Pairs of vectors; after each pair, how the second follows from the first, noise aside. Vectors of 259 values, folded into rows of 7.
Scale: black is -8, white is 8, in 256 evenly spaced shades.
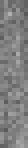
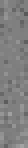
partly zeroed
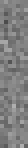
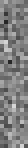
scaled up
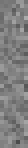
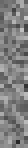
scaled up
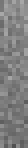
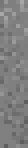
partly zeroed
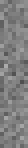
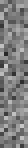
scaled up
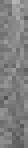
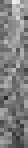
scaled up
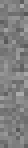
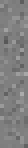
partly zeroed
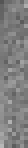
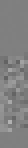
partly zeroed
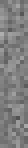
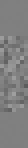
partly zeroed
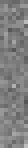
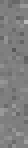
partly zeroed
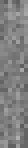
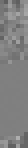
partly zeroed
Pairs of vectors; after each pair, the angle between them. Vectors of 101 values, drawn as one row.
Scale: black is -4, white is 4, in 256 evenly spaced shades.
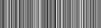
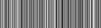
partly opposed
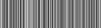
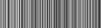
partly opposed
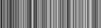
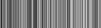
nearly parallel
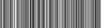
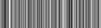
orthogonal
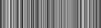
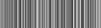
partly opposed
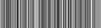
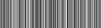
orthogonal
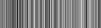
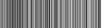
nearly parallel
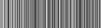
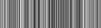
partly aligned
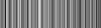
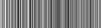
partly opposed
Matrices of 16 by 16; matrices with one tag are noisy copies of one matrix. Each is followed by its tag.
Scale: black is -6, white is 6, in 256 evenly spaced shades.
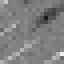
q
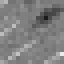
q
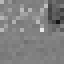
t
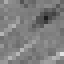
q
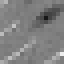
q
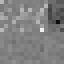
t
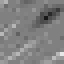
q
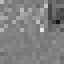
t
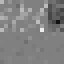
t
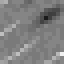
q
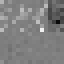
t
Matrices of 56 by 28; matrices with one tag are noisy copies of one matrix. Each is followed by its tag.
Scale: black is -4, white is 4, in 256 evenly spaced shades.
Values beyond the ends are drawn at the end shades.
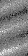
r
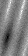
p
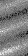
r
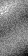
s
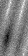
p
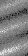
r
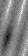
p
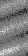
r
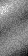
s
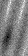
p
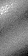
s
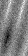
p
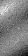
s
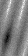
p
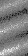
r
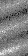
r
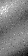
s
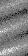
r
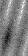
p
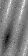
p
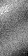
s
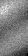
s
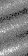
r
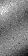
s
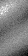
s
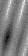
p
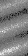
r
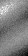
s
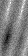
p
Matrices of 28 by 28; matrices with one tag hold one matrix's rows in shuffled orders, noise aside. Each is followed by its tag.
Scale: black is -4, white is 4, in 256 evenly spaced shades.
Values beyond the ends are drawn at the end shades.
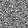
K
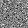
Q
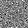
K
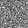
Q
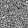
Q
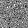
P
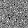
P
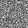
Q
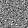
K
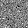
Q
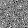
P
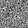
Q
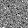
Q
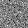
P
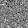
Q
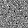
P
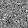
Q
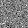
Q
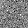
P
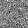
P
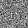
K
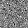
P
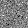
Q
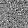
P
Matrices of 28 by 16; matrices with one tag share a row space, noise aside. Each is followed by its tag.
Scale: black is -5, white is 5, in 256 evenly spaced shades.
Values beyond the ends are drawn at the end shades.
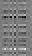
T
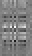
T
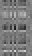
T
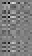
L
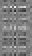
T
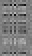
T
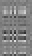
T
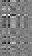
L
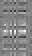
T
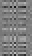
T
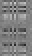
T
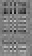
T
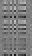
T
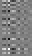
L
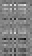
T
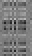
T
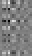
L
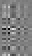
L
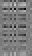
T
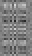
T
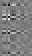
L
